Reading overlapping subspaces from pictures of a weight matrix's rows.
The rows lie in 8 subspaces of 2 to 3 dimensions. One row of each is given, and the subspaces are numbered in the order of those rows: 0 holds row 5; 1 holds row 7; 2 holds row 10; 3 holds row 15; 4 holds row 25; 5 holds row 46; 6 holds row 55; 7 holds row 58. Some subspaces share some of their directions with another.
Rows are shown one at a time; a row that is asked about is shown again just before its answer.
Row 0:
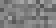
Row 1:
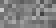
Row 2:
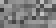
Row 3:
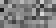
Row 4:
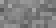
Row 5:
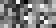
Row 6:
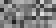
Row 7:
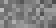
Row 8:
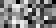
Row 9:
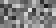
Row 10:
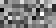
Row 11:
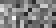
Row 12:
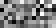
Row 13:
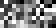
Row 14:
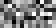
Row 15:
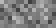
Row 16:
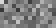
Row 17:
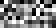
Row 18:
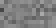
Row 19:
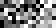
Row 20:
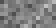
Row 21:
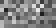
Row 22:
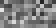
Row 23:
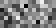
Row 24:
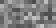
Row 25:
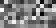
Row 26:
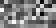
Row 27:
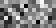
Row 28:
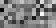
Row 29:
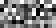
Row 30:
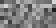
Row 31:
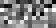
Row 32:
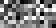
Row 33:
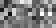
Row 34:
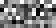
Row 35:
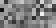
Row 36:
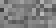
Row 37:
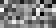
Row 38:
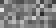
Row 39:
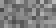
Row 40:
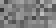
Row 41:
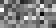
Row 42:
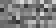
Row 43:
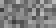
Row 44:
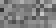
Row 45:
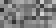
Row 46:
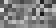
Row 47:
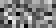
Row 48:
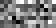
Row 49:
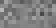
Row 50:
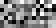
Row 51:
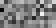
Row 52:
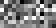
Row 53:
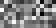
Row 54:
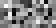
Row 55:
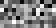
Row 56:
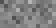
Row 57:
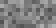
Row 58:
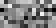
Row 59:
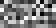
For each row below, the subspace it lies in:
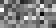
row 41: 0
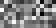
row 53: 2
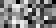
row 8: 0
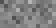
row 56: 3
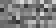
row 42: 3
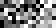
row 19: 7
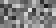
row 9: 5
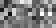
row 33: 4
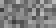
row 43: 0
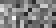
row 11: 5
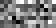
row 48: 3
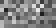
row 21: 7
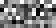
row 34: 6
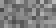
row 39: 0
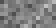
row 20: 7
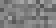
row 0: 3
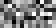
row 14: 2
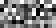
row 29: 6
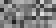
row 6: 2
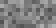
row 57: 1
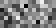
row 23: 3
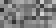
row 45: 2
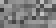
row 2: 4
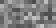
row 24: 1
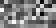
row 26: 4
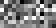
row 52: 0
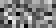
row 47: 2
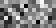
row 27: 3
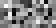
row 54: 4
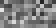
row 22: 4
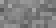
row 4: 7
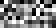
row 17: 6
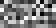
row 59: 1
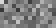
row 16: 3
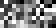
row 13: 1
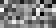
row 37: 6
